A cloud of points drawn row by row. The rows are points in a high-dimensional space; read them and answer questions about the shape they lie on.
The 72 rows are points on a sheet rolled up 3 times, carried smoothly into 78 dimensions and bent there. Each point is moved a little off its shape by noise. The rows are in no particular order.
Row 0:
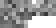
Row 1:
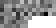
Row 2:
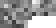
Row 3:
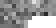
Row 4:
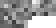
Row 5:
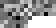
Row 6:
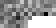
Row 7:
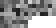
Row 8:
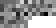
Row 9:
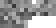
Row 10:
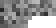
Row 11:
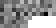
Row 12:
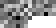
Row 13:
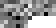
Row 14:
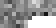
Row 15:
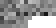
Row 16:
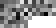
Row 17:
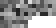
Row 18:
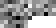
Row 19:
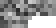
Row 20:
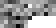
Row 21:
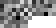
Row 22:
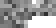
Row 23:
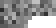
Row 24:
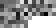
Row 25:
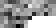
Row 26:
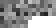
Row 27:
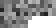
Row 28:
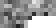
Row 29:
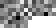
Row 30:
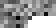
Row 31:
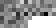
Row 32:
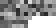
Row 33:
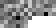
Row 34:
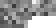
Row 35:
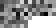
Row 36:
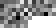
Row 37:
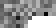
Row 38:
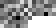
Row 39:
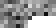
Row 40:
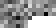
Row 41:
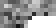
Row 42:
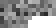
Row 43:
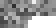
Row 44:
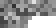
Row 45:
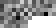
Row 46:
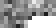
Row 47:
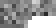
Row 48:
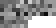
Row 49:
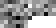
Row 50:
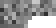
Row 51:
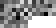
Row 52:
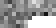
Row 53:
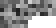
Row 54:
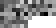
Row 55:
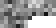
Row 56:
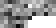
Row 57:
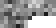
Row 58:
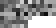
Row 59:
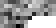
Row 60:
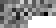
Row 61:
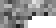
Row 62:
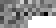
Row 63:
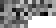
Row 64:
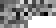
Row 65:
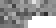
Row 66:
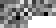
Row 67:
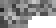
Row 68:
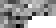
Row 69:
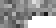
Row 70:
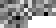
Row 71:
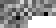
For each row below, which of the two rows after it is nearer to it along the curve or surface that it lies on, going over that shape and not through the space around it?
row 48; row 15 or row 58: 15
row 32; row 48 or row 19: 19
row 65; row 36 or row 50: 50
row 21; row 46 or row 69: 46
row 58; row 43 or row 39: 43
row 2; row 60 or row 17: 17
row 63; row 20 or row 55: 20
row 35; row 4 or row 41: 4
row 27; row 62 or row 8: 8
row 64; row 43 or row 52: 43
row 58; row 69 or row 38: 38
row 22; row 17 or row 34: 34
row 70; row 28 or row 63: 63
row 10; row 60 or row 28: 60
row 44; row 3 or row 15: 3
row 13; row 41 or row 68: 68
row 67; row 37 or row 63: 63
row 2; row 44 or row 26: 44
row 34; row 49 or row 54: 54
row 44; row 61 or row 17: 17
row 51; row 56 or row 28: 56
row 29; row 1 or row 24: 24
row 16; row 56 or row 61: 56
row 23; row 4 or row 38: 4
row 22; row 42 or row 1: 42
